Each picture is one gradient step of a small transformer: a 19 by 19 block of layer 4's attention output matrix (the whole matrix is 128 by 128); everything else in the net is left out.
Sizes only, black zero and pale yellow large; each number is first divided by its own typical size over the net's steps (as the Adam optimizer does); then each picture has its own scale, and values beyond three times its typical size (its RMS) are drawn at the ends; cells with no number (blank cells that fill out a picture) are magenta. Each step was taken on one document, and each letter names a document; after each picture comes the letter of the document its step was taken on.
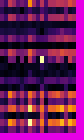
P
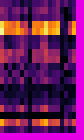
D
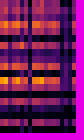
D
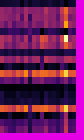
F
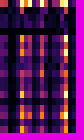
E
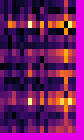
P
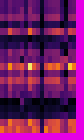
F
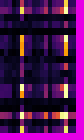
E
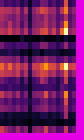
F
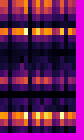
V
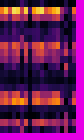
D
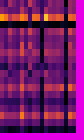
P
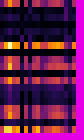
F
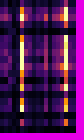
E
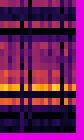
D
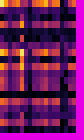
D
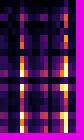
E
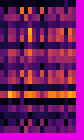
P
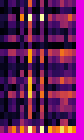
P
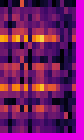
D
